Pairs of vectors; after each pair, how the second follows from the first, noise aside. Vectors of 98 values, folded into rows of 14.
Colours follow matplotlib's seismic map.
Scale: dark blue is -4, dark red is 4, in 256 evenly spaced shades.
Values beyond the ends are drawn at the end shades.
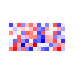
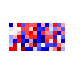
scaled up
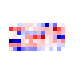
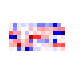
reversed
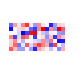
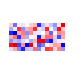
reversed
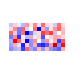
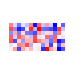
wrapped around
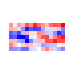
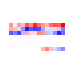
partly zeroed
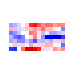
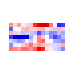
reversed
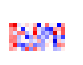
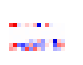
partly zeroed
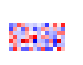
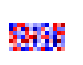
scaled up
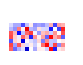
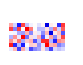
reversed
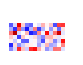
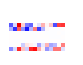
partly zeroed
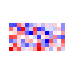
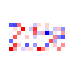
partly zeroed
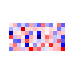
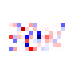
partly zeroed
